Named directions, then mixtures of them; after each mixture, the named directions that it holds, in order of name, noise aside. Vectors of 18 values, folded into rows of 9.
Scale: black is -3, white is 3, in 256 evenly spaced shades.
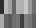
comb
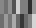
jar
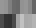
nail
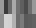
comb, nail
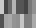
comb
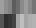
nail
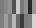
jar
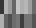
comb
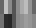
comb, nail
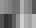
nail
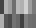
comb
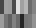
comb, jar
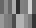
jar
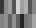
comb, jar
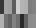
comb, jar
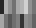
comb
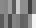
jar, nail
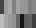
comb, nail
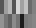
comb, jar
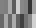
jar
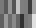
jar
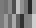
jar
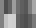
comb, nail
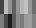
comb, nail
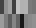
comb, jar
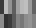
comb, nail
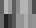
comb, nail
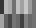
comb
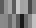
comb, jar
